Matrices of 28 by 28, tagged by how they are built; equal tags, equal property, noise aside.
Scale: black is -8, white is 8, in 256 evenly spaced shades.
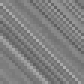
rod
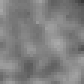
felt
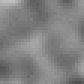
felt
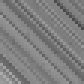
rod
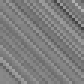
rod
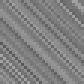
rod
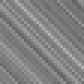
rod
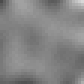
felt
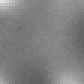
felt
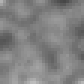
felt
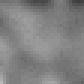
felt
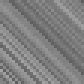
rod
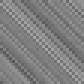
rod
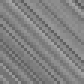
rod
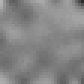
felt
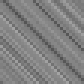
rod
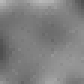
felt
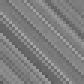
rod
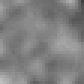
felt
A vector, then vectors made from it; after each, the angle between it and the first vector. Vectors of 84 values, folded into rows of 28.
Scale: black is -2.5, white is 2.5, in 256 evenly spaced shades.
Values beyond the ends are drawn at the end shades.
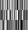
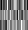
partly opposed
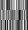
orthogonal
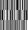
partly aligned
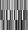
nearly parallel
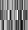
nearly parallel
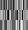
nearly opposite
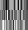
orthogonal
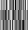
orthogonal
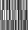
partly aligned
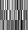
nearly parallel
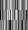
partly aligned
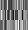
nearly opposite
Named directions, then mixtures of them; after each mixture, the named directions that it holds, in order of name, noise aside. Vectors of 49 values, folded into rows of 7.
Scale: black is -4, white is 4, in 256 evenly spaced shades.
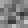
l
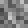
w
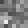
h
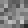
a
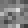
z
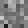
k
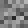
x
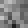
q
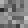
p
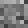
k, q, w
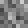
w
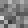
k, l, x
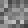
a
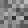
x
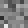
k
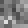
h, w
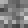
a, k, p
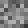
a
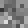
h, p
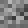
q, x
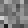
a, k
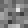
h, l, z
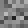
x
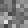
h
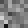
h, k, z
